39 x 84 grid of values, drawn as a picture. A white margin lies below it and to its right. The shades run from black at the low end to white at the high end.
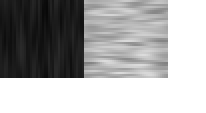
The table splits into one row of 2 panels. Panel 1,1: very low, streaked downward, faint in contrast. Panel 1,2: high, streaked across.
